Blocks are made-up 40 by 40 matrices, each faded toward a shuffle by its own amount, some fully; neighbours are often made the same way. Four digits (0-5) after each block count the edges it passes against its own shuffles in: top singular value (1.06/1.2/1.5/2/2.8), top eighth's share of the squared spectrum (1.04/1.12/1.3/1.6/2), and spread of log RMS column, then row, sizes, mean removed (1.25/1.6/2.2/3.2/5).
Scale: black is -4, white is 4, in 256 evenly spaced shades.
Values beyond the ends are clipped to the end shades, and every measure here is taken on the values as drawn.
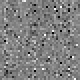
2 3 1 0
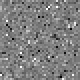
1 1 0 0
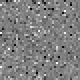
2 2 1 0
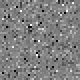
0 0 0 0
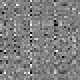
4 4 2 2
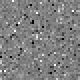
0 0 0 0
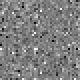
2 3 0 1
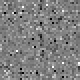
1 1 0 0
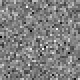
0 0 0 0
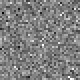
0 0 0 0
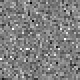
0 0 0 0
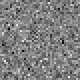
0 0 0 0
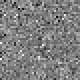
0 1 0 0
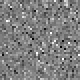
2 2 0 0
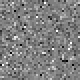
0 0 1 0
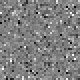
2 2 0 1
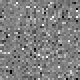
3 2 1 1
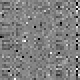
4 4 2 1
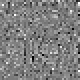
3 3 2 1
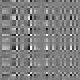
5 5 4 4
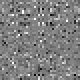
3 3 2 1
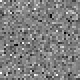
1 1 0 0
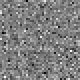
1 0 0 0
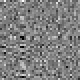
4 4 2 2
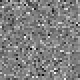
1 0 0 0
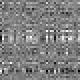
4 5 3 3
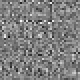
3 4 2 2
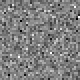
2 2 0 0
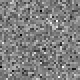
2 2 0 0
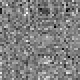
3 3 2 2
